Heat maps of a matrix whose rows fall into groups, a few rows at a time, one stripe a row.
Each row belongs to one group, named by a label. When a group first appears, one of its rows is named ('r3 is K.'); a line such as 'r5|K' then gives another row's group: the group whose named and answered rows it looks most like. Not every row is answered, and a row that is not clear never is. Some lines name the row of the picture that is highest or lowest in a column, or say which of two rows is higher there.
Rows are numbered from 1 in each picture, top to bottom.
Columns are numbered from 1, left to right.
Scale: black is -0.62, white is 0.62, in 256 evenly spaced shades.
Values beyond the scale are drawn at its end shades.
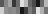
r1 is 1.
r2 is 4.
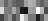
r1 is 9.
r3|1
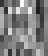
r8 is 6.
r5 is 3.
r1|1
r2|3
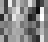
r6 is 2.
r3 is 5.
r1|3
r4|2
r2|2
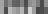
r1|9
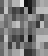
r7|6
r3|9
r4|2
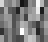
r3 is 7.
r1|4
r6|9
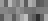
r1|3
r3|1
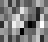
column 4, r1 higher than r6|Yes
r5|4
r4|5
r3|2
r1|6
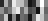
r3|6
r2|2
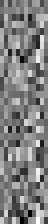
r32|4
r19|6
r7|2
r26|7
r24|9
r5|9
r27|2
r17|7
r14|6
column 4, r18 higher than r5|Yes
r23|3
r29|1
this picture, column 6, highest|29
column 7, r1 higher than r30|Yes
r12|5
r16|7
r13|1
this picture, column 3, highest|23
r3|6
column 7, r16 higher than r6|No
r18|9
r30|7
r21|7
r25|4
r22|3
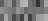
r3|6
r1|1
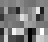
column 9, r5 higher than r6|No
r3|1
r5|5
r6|6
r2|7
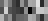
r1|7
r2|6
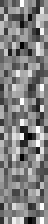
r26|9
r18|1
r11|3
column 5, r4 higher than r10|Yes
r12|1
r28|7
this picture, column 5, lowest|8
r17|9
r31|1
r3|6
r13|5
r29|9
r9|1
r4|4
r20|5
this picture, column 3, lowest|8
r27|2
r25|3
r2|2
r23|4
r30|5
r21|4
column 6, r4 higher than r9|No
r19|4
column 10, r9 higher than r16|Yes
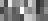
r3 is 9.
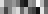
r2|2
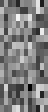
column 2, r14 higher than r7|Yes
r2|4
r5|2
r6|6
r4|3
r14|7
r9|1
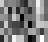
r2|6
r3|4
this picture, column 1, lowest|6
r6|5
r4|6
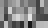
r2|3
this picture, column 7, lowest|2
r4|6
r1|2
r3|3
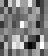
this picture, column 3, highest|1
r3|9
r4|1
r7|5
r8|7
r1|3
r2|7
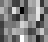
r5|5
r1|7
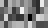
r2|1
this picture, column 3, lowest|3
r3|6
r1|2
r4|3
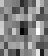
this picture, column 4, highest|5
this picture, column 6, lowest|5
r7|3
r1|4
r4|4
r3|3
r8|7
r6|7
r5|4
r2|7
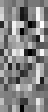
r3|4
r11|4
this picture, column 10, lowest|6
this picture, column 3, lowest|10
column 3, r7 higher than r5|Yes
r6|2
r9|3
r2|4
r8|5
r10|6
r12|7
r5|4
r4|5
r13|3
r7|3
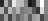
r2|2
